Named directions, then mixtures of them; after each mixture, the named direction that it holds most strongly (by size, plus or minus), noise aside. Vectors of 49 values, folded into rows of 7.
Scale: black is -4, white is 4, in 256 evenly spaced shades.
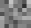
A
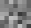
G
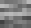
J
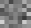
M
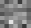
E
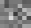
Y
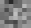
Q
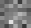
E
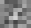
Q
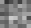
E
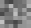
Q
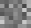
M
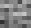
J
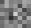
Y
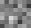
G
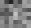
Q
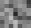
A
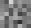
G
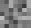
A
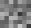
G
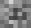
Q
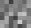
G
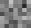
A
